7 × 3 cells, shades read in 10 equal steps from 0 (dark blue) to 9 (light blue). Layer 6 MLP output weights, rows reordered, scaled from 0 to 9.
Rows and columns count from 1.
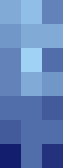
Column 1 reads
7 6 5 5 4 3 0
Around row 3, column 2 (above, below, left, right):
7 7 5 4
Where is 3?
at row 5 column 3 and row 6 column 1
